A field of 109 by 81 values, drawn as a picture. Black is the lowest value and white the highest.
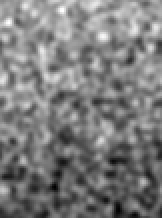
The field is mottled with small blotches. The ninth with the lowest average is the bottom right. The histogram is bell-shaped. No row or column stands out. Values rise toward the top.
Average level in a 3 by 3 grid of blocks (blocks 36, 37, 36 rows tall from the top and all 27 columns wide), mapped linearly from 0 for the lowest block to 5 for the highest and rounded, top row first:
5 5 4 | 4 3 3 | 1 1 0
